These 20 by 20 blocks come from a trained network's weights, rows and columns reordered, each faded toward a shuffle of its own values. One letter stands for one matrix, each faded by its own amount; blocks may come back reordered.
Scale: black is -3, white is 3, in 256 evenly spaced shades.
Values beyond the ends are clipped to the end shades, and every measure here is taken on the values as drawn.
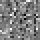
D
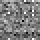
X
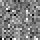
D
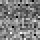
X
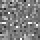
D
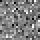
D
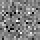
D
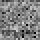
X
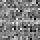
X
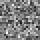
X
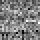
X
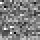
X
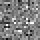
D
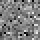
D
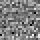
X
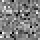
D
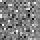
D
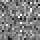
D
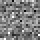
X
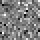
D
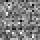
X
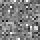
D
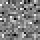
D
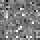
D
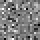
D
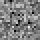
X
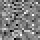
D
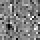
D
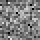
X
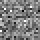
X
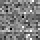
X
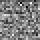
X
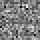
X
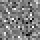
D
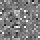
D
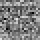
X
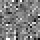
D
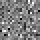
D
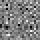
D
